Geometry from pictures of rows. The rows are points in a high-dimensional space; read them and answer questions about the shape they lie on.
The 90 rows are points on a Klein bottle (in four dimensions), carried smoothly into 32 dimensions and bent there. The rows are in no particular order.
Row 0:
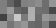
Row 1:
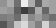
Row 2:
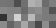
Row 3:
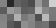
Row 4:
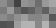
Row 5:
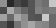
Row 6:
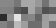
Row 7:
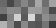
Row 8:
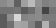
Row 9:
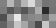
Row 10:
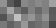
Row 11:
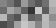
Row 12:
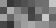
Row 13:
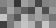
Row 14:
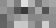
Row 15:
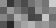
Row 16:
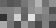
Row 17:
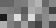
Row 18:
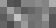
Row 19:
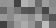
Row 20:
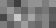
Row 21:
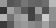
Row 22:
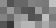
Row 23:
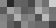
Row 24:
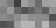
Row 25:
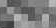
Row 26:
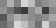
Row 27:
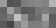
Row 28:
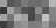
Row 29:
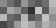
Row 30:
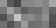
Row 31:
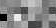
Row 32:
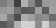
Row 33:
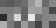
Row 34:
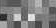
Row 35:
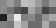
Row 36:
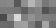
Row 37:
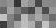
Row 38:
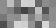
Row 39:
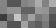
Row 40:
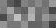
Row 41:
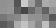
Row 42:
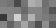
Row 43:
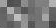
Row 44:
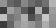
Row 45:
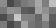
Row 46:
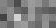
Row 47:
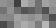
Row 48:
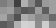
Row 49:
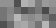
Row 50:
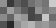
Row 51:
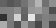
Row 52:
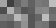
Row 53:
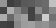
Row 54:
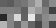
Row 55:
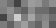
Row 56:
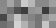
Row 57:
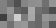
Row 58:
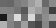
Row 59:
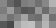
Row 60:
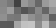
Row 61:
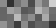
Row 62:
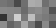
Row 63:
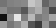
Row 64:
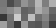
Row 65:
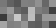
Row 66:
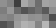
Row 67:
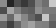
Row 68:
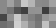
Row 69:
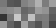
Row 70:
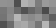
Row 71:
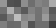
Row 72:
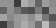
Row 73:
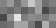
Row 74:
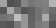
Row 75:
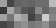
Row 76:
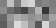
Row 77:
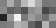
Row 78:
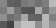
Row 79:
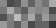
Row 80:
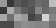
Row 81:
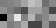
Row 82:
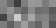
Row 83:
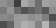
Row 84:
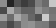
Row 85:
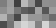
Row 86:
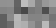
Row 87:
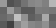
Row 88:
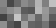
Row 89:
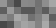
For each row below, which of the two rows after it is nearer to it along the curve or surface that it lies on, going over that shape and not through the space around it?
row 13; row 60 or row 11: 11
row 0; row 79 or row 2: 79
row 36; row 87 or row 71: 71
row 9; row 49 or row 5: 49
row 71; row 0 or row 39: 0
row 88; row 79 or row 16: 16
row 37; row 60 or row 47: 47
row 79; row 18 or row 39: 18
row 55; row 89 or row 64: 64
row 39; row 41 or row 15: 15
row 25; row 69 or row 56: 69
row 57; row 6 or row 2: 6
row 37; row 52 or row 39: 52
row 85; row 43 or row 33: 43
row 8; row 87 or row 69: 69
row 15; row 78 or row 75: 78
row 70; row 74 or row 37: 37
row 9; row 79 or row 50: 79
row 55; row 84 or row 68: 68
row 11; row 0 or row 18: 18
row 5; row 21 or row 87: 21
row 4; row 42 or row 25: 25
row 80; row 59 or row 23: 23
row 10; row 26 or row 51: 51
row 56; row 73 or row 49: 49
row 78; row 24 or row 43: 24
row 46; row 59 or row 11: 59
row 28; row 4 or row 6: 4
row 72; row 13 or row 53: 13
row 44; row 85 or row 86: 85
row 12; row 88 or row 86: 88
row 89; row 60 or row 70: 60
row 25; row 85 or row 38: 85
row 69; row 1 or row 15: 15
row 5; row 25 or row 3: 3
